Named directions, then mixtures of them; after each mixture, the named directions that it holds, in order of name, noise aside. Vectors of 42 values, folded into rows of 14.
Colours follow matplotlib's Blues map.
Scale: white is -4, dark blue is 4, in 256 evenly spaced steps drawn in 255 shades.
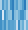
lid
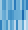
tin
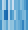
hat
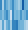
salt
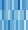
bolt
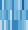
salt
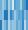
hat, tin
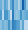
lid, salt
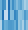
hat, lid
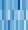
bolt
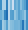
hat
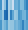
hat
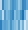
lid, tin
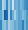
hat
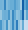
salt, tin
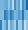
hat, tin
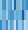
tin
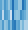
lid, salt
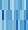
lid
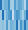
lid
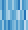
bolt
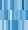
salt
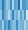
bolt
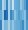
hat
